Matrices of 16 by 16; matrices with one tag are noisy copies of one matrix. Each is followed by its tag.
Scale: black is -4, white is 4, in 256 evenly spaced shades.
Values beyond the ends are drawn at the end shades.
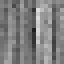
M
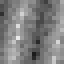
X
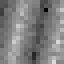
X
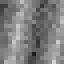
X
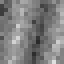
X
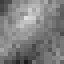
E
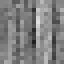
M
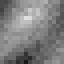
E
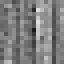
M
